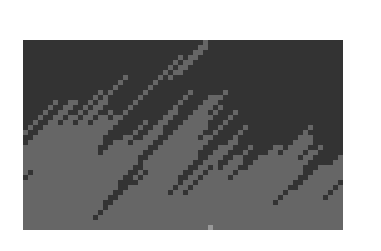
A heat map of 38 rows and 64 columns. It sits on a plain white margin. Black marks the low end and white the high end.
No single row or column stands out from its neighbours. The grain runs diagonally up to the right. The field climbs toward the bottom. The top right is the calmest part. Overall the values sit about 30% of the way up the scale. The histogram has two humps.
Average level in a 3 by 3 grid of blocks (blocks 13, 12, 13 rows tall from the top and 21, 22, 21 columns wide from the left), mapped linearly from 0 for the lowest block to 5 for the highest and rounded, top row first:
010
431
555
